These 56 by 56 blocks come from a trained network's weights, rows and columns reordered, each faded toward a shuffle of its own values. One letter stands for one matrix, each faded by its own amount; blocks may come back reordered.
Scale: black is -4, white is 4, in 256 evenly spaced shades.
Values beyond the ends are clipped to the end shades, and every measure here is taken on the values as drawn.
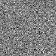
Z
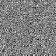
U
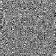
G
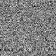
U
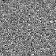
Z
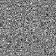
G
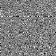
G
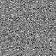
Z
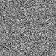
U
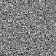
Z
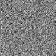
U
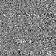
Z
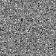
Z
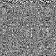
G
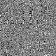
Z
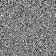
U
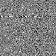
G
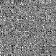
Z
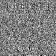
U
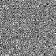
Z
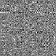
G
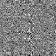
G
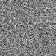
U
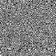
Z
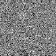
Z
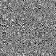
Z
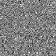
Z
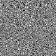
G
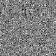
Z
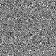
Z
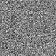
U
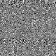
Z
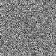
U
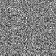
U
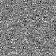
Z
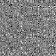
G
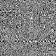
G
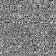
G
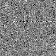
G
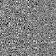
G
